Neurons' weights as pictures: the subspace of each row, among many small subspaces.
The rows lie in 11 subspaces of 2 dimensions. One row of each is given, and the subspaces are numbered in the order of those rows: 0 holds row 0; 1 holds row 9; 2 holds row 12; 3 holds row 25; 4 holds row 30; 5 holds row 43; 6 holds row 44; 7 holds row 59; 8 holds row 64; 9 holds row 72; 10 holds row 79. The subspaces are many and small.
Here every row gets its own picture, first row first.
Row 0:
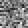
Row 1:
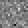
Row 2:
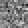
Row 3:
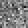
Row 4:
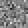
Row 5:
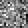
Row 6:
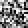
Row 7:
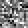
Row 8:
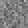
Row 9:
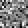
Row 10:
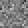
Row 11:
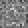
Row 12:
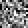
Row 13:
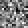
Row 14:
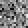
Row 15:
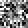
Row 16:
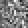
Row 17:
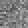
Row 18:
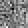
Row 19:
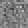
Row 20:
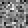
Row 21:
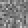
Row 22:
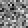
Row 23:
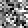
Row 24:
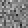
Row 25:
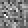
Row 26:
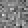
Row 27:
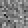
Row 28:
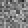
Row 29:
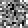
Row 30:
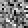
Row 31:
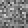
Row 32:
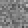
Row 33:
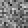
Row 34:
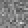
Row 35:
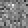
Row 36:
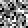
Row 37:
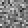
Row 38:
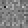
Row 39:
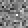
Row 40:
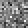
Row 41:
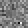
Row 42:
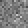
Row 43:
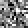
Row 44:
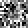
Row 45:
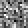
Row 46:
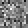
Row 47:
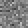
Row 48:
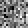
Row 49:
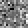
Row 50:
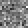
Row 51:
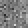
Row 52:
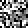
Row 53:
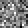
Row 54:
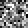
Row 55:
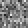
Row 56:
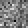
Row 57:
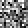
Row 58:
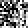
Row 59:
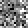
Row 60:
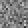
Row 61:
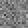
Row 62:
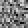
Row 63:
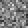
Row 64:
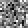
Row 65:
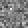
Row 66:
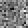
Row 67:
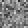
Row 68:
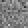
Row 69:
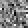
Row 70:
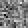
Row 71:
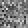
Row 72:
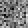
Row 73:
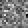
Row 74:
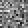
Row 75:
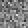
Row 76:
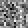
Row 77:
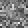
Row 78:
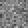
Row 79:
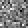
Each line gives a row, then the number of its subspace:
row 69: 4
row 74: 0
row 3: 5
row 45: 3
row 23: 7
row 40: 5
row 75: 1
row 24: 1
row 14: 5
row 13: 5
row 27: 3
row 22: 5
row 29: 8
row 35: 6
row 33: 4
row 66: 9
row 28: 1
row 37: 10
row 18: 7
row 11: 8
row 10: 10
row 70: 3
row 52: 1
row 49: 7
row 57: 1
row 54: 6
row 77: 0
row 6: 1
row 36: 5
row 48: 9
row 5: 7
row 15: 6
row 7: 7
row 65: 1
